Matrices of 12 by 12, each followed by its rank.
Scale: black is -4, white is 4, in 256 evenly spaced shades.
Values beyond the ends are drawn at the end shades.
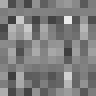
two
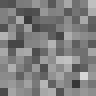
full rank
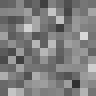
full rank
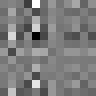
two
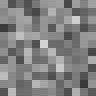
full rank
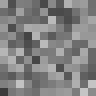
full rank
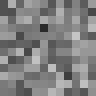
full rank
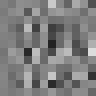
two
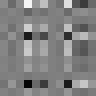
one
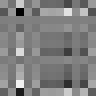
one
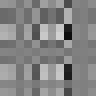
one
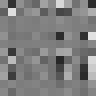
two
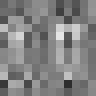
two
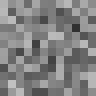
full rank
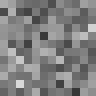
full rank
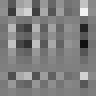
one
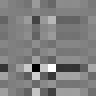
one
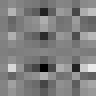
one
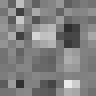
two
